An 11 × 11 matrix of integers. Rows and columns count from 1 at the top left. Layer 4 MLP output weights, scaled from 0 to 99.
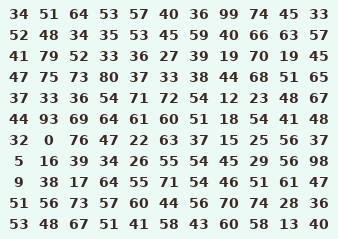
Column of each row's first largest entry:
8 9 2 4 6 2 3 11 6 9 3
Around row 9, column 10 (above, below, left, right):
56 28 51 47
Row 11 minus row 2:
1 0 33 16 -12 13 -16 20 -8 -50 -17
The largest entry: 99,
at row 1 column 8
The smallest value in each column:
5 0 17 33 22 27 36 12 23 13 33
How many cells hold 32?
1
